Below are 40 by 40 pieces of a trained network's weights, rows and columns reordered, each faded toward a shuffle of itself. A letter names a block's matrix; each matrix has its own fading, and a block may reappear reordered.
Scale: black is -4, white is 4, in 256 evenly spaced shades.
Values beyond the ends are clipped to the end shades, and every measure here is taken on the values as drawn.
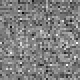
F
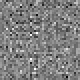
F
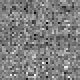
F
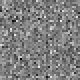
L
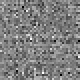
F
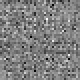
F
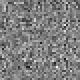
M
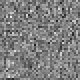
M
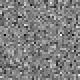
L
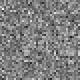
M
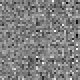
F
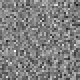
M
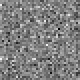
L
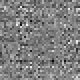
F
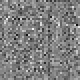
L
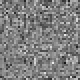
M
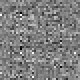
F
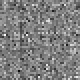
L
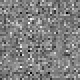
F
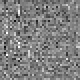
F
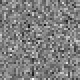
M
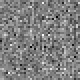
L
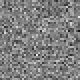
M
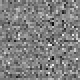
F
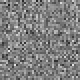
M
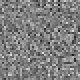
M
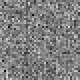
L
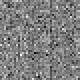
L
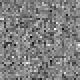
L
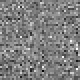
F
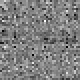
F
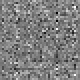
F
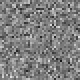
M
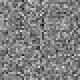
M
